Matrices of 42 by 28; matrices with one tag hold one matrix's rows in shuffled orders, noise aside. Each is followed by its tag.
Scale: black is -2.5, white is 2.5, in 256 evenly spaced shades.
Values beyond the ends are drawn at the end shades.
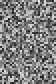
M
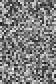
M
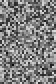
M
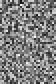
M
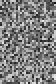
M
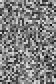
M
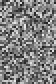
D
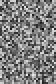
M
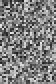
D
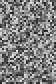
D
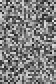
M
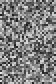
M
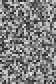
D
